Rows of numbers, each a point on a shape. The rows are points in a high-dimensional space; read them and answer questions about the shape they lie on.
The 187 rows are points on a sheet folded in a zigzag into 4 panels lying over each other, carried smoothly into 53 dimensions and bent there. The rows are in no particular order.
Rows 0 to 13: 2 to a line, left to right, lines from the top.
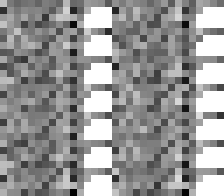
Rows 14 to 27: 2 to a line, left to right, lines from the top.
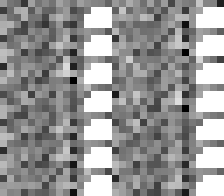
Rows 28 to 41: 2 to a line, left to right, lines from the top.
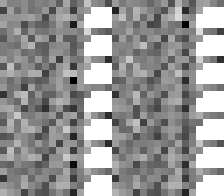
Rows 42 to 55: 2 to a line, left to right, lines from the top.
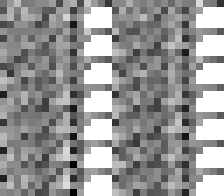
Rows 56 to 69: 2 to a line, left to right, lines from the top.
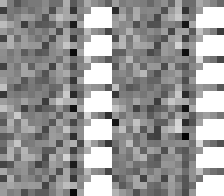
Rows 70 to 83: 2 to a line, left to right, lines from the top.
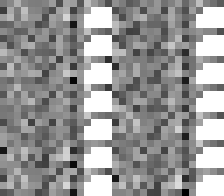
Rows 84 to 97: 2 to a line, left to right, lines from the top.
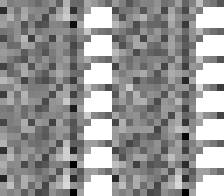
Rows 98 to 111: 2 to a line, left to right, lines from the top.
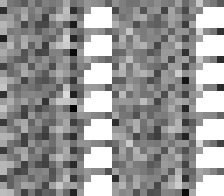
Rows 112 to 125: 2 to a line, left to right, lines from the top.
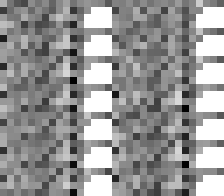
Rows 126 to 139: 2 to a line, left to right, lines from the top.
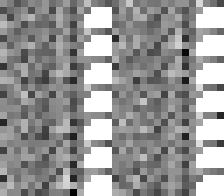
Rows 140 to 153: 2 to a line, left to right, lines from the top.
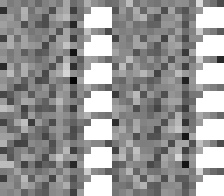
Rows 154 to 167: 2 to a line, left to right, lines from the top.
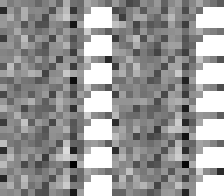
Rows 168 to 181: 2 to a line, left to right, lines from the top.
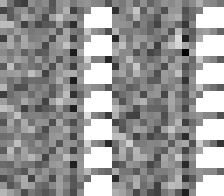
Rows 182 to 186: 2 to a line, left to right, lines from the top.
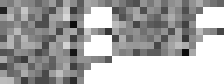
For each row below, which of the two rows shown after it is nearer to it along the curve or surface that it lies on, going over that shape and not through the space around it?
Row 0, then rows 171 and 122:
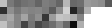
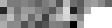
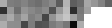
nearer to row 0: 171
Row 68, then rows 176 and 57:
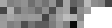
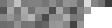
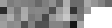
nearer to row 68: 176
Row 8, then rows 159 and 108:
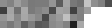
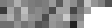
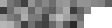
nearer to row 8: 159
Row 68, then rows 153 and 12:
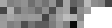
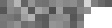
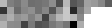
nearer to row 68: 153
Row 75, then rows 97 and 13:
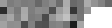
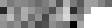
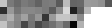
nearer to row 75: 97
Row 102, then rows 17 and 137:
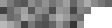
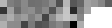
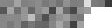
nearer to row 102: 17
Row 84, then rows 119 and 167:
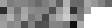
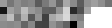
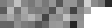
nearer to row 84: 119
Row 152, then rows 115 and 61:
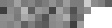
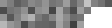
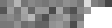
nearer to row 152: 115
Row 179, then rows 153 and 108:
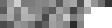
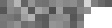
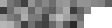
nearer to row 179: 153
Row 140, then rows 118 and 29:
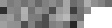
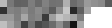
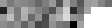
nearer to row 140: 29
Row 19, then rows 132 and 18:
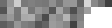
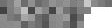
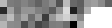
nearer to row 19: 132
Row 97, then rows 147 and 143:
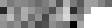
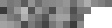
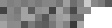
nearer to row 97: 147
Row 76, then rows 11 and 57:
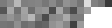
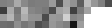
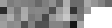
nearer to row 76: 11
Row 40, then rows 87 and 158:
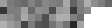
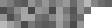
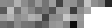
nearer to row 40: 87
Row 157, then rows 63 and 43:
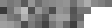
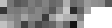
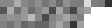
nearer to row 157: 63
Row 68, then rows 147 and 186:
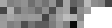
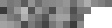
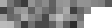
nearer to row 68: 147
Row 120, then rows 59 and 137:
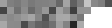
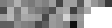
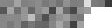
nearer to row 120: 59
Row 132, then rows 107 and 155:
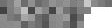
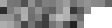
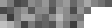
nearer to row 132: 155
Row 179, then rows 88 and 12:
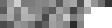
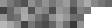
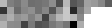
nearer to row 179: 88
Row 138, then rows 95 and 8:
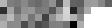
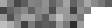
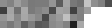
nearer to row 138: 95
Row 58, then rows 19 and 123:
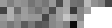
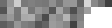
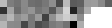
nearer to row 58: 19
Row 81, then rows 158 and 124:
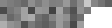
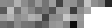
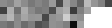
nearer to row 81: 124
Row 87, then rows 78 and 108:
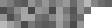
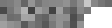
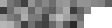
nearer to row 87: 78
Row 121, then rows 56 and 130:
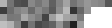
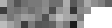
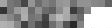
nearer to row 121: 130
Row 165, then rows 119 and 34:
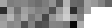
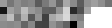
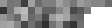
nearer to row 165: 119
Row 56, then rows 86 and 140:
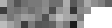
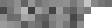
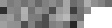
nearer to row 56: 140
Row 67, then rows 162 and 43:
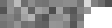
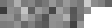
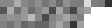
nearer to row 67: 43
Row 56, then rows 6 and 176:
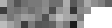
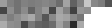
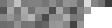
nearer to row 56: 6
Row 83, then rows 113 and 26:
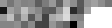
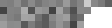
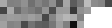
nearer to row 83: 113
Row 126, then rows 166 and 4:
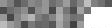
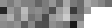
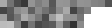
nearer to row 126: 166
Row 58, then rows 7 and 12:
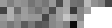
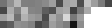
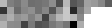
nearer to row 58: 7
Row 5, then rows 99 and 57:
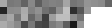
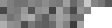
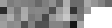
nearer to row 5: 57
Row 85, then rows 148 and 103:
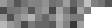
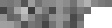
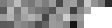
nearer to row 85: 148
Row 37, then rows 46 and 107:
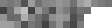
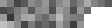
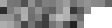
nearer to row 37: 46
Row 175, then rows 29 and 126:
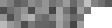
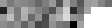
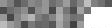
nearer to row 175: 126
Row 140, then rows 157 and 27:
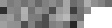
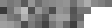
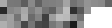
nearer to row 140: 157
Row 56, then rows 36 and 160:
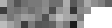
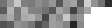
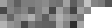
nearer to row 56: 160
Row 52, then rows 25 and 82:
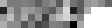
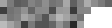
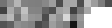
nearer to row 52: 25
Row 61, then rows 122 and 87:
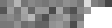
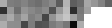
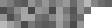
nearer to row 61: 87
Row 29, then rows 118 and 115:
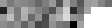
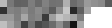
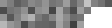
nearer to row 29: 118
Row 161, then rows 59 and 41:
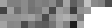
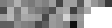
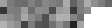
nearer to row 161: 59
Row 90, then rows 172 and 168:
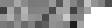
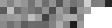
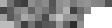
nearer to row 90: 172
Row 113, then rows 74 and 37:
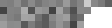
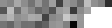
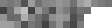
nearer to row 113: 37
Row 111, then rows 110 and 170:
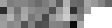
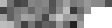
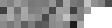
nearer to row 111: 110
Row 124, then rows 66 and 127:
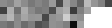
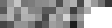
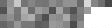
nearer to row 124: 66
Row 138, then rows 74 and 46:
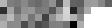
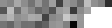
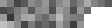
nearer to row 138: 46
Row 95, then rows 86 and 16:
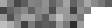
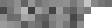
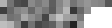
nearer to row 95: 86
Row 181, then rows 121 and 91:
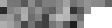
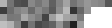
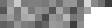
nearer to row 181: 121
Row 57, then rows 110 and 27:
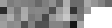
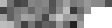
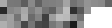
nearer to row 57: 27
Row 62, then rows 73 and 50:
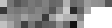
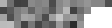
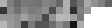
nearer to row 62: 73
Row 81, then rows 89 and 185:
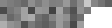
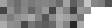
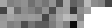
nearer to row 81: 89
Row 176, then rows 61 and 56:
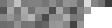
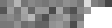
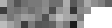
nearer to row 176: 61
